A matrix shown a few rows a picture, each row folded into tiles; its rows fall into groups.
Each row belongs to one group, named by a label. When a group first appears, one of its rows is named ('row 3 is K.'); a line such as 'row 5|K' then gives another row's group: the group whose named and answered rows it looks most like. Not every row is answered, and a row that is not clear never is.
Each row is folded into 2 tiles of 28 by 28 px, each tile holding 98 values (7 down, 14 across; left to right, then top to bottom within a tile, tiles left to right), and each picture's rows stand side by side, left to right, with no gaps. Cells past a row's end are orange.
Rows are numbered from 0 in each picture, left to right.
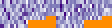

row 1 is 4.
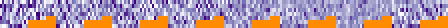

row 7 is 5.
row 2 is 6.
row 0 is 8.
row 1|4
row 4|4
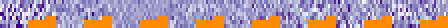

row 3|6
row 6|4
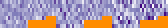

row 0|6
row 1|4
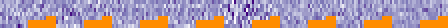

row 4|4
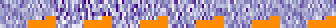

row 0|6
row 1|8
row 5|6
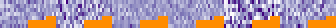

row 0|5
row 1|4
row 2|5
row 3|6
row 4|5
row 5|5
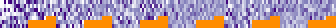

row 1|4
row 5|8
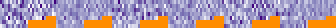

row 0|6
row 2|8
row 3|6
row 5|4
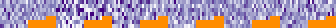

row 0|4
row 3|8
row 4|6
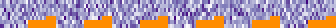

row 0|4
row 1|6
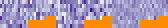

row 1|5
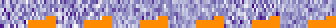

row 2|8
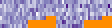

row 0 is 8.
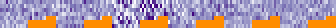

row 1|5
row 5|8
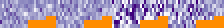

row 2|6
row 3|4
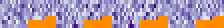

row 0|6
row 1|5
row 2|5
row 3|6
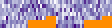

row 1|5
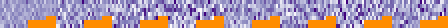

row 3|8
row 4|8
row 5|5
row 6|4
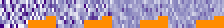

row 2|5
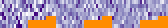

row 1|6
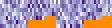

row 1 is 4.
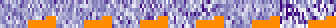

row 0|6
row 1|8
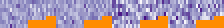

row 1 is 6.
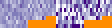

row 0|6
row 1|5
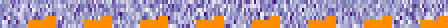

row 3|8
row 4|8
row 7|6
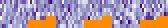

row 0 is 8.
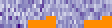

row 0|5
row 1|5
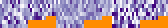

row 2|5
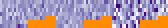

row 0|5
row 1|8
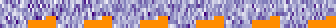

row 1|8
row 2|8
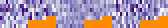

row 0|8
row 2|4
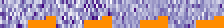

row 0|5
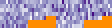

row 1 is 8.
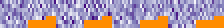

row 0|6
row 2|6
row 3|4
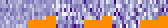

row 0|8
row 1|5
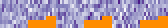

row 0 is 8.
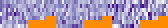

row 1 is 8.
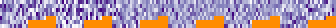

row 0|8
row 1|8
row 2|4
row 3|4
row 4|4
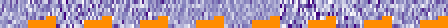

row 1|4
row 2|8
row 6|5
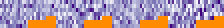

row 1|5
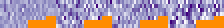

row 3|6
